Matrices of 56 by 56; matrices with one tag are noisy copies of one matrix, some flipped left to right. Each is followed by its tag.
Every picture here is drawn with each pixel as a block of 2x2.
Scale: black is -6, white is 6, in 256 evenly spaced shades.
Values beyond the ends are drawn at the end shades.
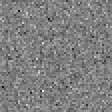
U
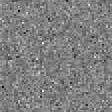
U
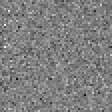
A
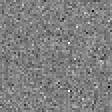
U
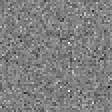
U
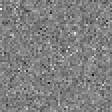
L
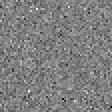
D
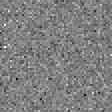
A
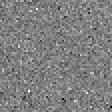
D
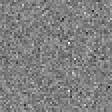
U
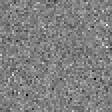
A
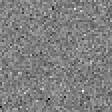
D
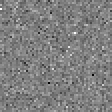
L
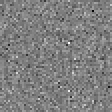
U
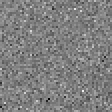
D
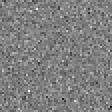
D
